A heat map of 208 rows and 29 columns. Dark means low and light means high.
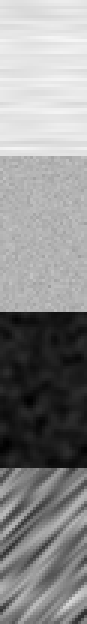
The table splits into 4 rows of 1 panel. Panel 1,1: very high, streaked across, faint in contrast. Panel 2,1: high, fine-grained, faint in contrast. Panel 3,1: very low, blotchy, faint in contrast. Panel 4,1: middling, slanting up to the right, strong in contrast.
